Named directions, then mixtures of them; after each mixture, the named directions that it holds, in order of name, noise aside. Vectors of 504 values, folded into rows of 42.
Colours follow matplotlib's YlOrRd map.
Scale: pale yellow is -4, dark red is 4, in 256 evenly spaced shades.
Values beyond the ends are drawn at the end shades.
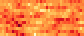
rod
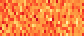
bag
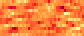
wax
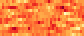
wax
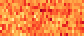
bag, rod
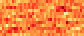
bag, wax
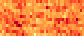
bag, rod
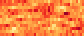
rod, wax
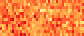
bag, rod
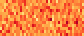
bag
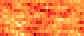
rod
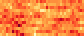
rod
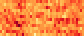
bag, rod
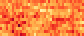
bag, rod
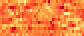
bag, wax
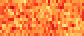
bag, wax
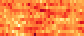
rod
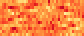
bag, wax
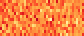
bag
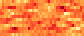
wax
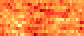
rod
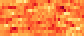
wax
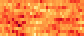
rod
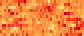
bag, wax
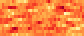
wax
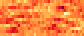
rod, wax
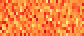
bag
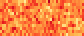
bag, wax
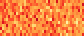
bag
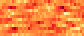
wax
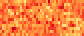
bag, wax
